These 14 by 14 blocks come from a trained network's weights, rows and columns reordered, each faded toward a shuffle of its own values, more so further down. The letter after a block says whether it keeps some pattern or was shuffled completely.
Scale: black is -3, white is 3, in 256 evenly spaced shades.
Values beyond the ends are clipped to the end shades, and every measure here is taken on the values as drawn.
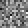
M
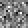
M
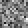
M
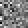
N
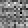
N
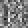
N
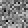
M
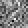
M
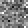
M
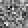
M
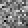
M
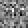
N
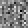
N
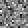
M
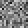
N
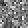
M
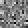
N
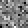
M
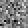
M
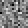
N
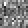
N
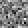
M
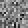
N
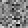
N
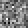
M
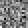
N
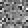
N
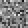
M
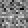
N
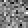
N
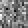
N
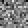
M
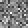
M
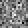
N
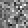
M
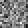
M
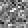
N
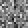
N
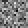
M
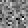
N
